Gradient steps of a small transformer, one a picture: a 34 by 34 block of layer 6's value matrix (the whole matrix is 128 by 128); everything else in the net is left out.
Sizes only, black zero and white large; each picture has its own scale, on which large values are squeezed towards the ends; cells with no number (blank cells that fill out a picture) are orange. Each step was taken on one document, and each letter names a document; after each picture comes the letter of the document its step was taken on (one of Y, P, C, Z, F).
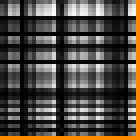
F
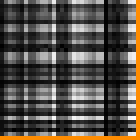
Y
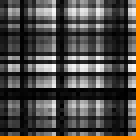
F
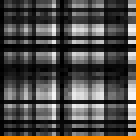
Y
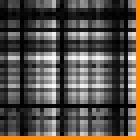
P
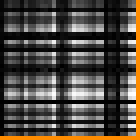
Y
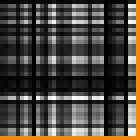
Y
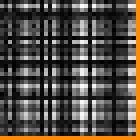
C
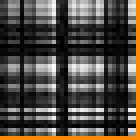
F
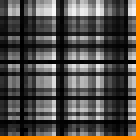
F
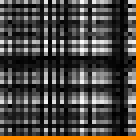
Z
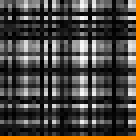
C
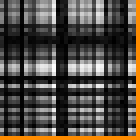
F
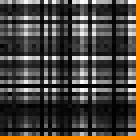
C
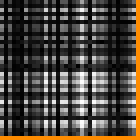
Z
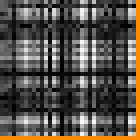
C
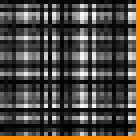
C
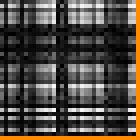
F
